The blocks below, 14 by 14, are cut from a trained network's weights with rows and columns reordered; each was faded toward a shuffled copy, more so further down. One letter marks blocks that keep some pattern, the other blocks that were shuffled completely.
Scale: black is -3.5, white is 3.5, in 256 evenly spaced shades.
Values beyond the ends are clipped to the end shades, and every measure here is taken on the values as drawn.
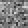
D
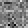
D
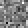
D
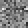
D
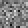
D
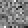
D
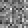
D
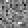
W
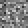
W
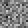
W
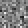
D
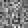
W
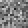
W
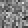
W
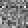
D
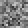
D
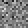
D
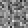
W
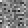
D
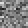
D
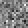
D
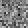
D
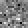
W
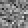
W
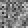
W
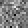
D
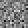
D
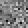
D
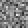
D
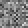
D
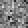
W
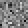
D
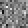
D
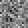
W
